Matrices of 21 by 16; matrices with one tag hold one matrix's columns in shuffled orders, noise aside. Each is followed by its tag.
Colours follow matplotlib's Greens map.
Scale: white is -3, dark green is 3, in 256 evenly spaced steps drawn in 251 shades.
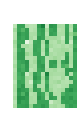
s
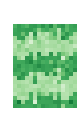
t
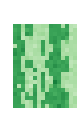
s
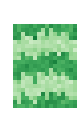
t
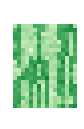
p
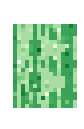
s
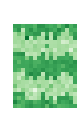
t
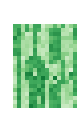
p
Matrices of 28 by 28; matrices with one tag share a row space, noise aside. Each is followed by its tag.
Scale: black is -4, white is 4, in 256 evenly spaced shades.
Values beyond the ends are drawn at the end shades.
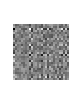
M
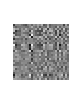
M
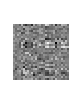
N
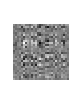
N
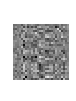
N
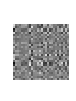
M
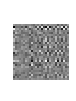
M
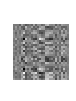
N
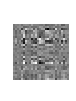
N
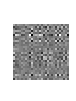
M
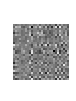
M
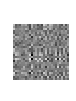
M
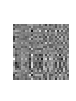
M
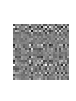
M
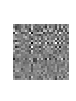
M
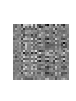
N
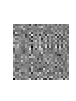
M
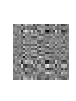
N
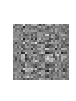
N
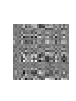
N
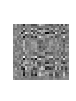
N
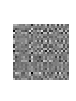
M
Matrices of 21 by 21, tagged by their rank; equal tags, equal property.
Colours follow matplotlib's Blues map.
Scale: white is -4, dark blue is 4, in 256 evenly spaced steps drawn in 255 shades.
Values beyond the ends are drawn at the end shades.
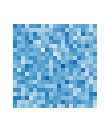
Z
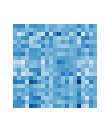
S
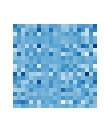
S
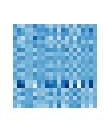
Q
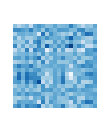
S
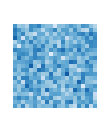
Z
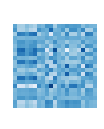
Q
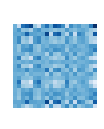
Q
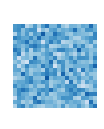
Z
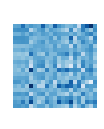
S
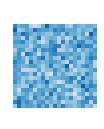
Z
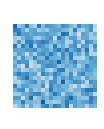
Z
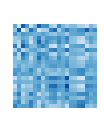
Q
